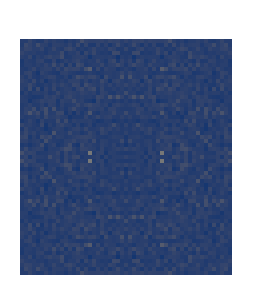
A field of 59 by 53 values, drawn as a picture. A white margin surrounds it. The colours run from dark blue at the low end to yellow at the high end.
Fine speckle covers the field. The values are skewed, with a long tail toward high values. No seam splits the table. Its left and right halves mirror each other, and so do its top and bottom. The centre is the smoothest part.
